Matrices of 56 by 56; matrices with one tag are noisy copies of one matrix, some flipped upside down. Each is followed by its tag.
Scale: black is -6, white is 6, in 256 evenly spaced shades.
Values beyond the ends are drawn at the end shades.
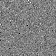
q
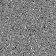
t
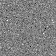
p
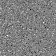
p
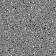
t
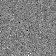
q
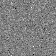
t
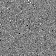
q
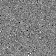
q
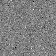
t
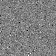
q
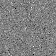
t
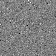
q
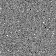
p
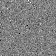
q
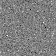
p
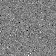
q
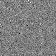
q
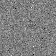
t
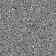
t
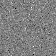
t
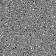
t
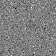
t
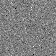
t
